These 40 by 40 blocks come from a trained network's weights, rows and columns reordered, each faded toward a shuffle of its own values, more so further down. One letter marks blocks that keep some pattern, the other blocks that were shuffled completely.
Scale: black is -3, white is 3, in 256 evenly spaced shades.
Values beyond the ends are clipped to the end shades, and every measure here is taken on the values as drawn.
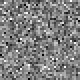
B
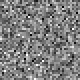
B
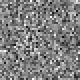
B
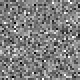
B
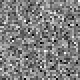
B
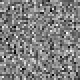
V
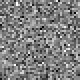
V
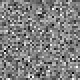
V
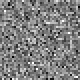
B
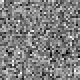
V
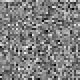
V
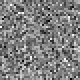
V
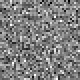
B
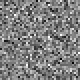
B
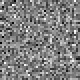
B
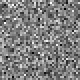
B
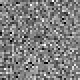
B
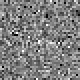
V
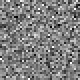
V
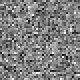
V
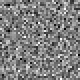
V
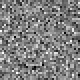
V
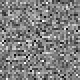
V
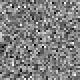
V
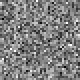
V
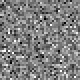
B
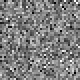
B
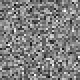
B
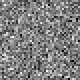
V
